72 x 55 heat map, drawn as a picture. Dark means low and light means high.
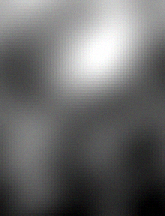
Ninth with the lowest average: bottom right. Slope: up to the top. Odd rows or columns: none. Ninth with the highest average: top middle. Grain: smooth.
